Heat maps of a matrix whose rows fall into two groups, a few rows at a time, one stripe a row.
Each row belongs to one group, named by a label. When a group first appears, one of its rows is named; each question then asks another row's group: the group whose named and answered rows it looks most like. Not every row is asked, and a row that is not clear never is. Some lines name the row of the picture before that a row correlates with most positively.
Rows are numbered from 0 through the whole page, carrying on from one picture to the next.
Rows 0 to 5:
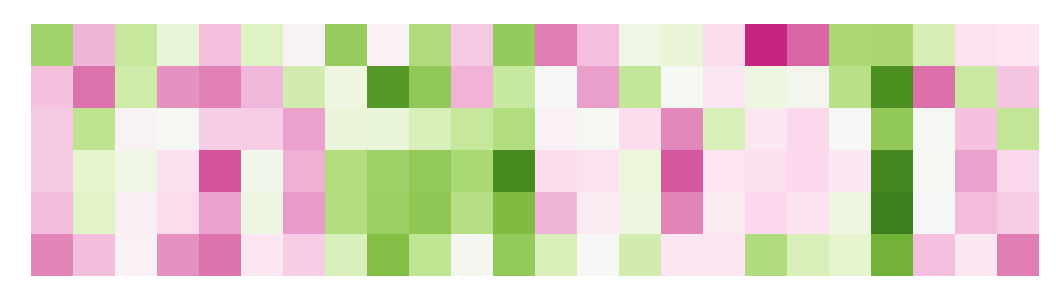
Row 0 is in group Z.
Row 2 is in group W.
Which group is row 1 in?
Z
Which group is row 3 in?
W
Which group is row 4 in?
W
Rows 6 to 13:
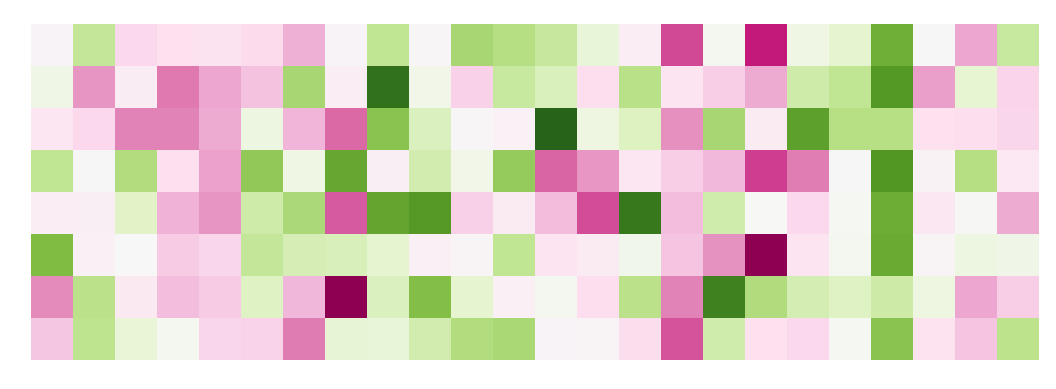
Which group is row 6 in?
W
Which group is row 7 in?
Z
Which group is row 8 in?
W
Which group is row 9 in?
Z
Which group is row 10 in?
Z
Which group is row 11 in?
Z
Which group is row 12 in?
W
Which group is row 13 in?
W
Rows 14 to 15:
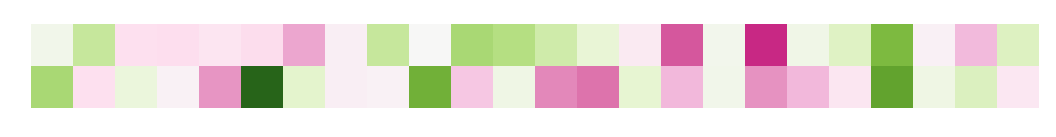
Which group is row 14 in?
W
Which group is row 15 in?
Z
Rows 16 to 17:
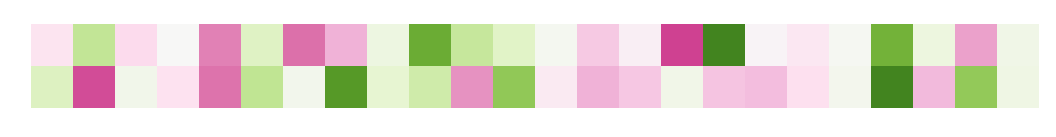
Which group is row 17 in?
Z
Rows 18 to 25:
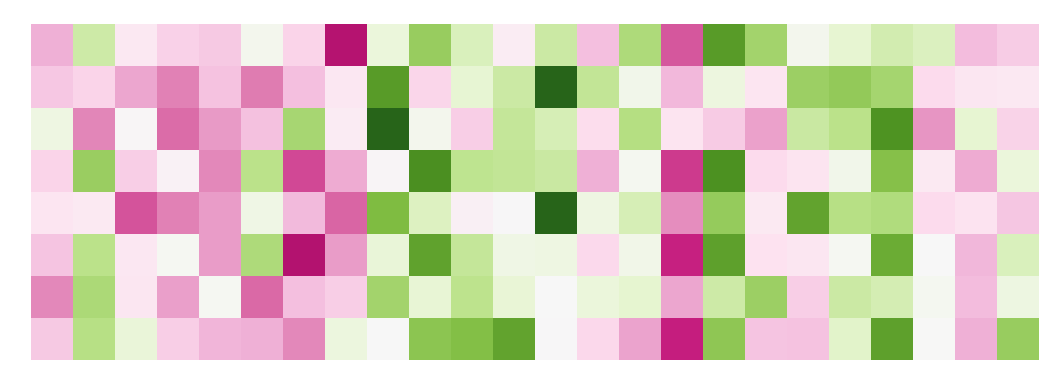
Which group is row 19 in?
W
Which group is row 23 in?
W
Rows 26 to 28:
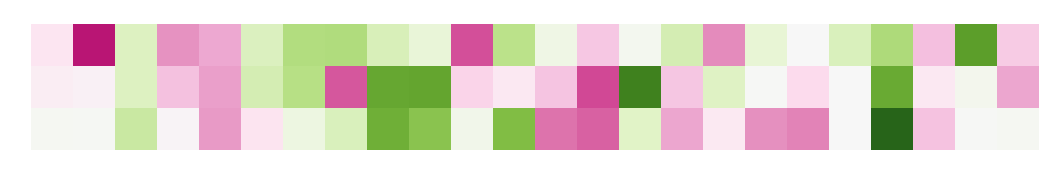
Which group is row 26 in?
Z
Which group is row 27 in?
Z
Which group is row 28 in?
Z
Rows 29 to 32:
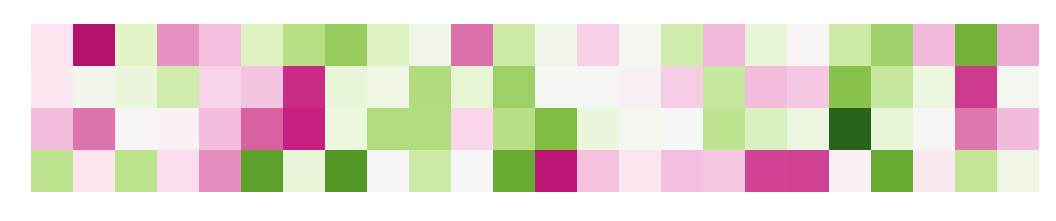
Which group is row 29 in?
Z
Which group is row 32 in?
Z
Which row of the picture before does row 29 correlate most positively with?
26
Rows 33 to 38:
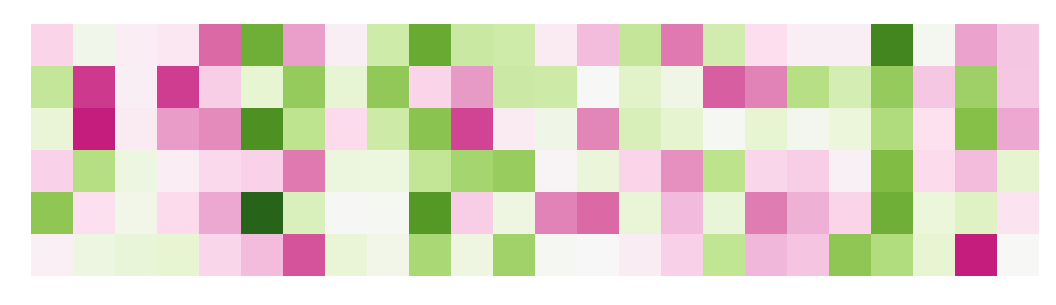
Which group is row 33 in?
W
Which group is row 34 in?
Z
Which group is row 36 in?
W
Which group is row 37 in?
Z
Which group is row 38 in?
W
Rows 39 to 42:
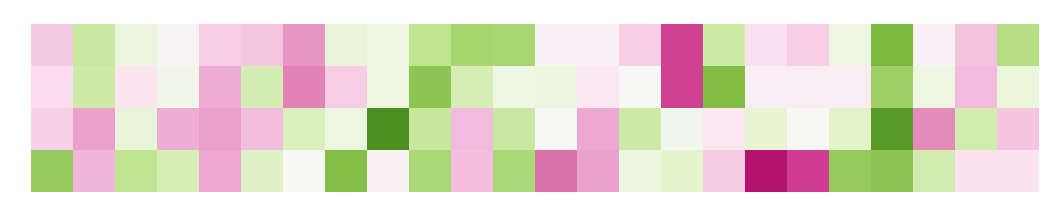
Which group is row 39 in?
W
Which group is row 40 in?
W
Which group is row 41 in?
Z
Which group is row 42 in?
Z
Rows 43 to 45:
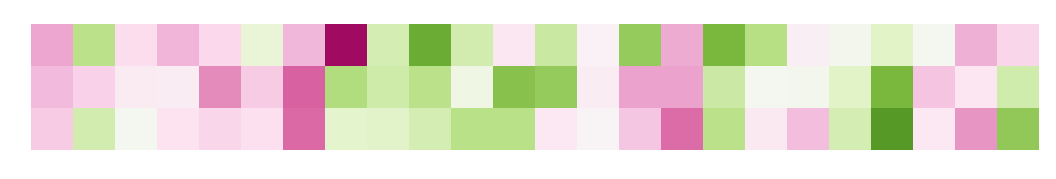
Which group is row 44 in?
W
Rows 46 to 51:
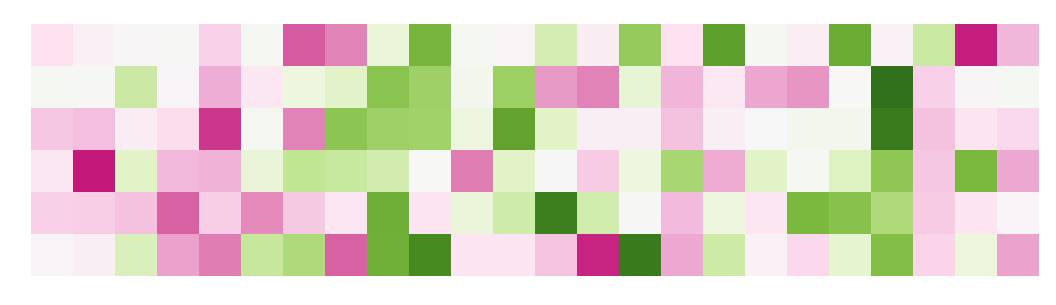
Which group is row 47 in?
Z
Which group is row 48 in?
W
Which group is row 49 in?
Z
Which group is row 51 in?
Z
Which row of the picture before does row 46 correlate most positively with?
43
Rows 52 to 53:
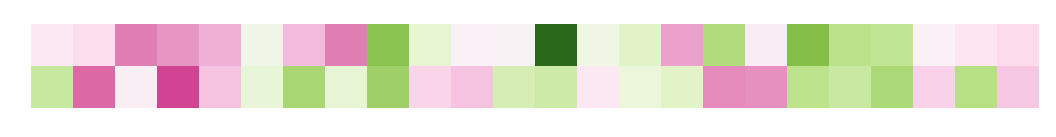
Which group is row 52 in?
W
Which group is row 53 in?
Z
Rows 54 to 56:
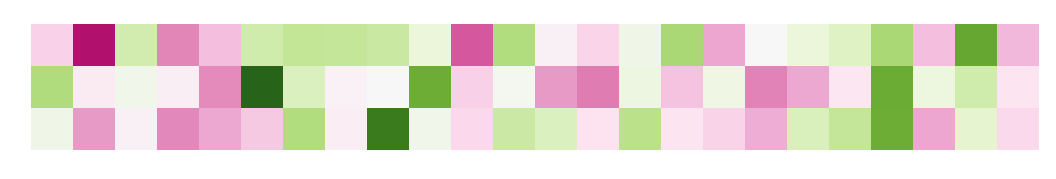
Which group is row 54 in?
Z
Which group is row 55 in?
Z
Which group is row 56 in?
Z
